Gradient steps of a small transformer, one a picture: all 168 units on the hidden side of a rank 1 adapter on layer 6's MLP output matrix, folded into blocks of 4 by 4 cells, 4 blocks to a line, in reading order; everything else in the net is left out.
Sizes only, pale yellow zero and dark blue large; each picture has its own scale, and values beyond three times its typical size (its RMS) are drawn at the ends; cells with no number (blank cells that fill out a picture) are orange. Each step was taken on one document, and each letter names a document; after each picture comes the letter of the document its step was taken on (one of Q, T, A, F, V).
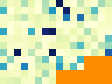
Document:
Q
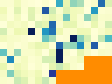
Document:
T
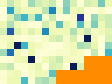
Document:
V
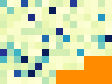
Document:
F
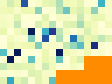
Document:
T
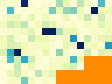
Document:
T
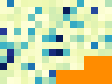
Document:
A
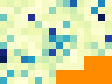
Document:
F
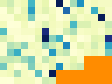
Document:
A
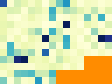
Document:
F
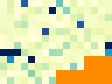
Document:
Q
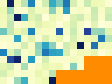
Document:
Q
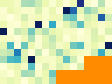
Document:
A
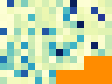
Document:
A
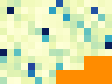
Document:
Q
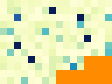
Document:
V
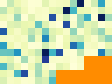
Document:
A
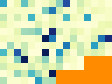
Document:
F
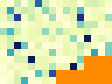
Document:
V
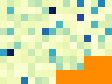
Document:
V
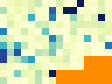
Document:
A
